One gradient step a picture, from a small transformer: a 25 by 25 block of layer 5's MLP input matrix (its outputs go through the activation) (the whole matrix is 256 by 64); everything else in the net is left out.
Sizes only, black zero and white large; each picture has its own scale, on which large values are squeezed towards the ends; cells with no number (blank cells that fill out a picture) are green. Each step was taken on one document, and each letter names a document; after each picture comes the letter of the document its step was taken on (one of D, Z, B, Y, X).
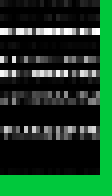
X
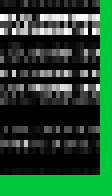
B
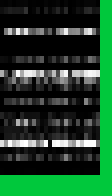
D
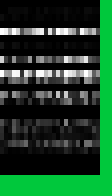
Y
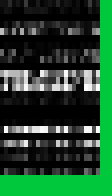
D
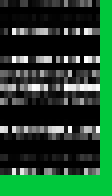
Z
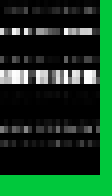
Y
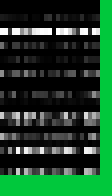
B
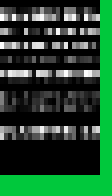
B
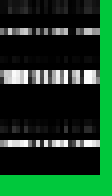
D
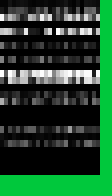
X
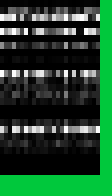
Y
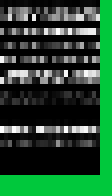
Y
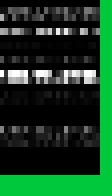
Y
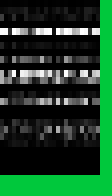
X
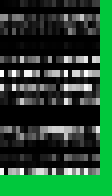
Z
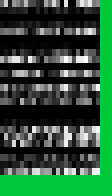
Z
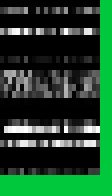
D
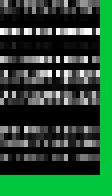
X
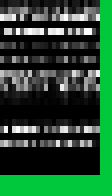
D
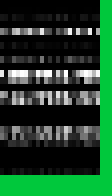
X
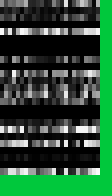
D
